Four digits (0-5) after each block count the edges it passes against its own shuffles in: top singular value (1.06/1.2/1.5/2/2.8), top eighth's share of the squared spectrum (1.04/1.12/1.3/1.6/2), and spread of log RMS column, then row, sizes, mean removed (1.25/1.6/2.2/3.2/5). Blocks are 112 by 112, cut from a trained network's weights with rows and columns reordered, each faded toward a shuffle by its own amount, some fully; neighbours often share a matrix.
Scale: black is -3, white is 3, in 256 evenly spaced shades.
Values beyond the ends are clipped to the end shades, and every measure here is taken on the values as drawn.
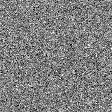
2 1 0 0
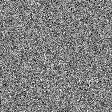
0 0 0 0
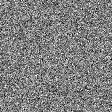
0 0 0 0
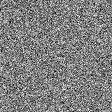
0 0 0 0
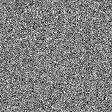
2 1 0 1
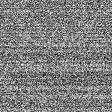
3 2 0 0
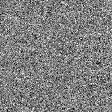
3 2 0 0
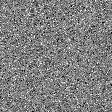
0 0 0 0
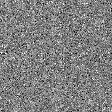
2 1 0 1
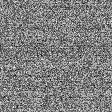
2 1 0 0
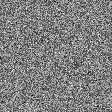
0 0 0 0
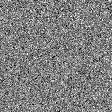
2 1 0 0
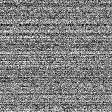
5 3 1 2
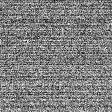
4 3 1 2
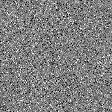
2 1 0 0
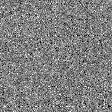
2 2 0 2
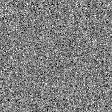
2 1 0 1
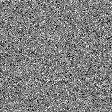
2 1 0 0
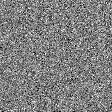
1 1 0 0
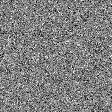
1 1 0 0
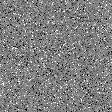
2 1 0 0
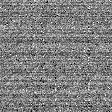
4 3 2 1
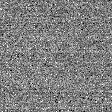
2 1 0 0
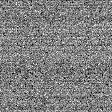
3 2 1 0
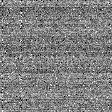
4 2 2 0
